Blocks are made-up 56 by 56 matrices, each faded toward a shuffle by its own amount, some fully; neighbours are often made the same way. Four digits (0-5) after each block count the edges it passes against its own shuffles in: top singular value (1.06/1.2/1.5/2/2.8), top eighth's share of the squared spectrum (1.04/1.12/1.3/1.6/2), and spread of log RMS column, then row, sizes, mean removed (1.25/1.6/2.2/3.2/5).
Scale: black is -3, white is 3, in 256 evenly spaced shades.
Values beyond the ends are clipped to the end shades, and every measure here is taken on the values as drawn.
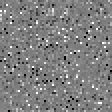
2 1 0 0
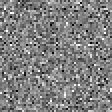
3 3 1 1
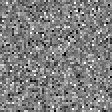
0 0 0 0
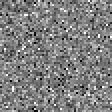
0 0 0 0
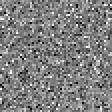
0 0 0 0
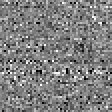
1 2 0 3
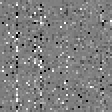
2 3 2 1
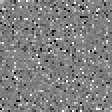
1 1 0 0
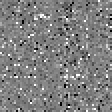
1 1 2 0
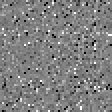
1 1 1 1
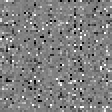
1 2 2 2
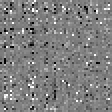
2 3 3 2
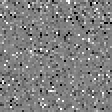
1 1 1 1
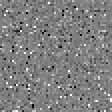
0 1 0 0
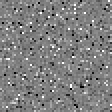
0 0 0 0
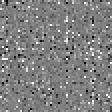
2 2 2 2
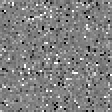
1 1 1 1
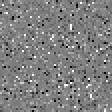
1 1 0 0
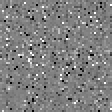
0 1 1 1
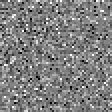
0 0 0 0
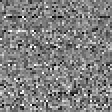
1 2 0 3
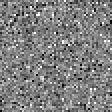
0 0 0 1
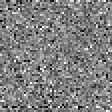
1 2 0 2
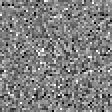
0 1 0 1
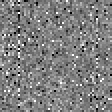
2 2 2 0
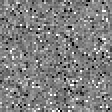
1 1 1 0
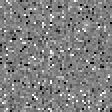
0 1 1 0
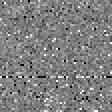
2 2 0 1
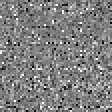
1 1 0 2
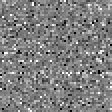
1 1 0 2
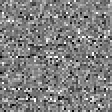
1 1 0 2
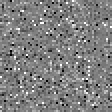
1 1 0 0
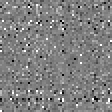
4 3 2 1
